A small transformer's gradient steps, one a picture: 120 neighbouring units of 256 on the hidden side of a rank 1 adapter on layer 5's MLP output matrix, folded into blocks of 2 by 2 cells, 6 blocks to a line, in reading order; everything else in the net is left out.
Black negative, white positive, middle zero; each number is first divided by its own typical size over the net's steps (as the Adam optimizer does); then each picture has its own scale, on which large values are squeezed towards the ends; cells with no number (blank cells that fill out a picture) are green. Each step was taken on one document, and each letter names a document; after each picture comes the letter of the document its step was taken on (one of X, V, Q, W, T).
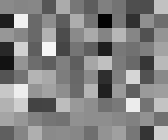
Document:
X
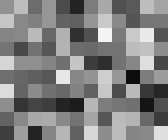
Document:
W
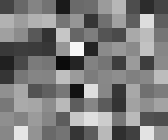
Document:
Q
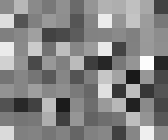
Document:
X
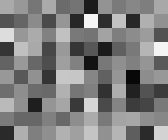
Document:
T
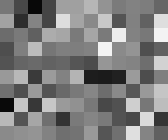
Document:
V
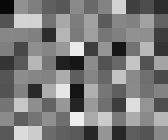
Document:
Q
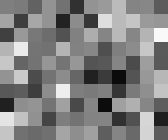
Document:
V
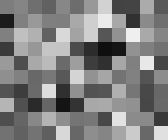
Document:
W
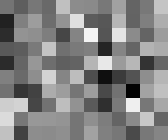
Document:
T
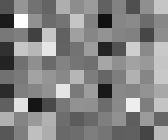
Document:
X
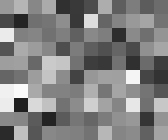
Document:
T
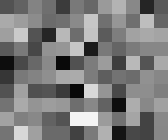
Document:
Q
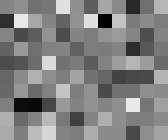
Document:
X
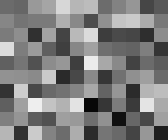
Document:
W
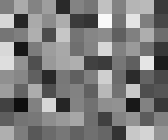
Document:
X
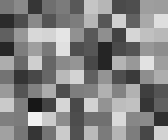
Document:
W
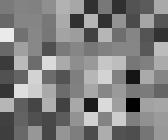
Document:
T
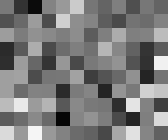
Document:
V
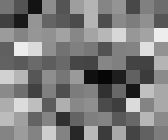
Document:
V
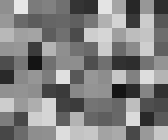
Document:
W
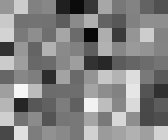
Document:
T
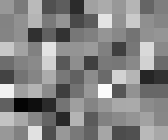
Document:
X
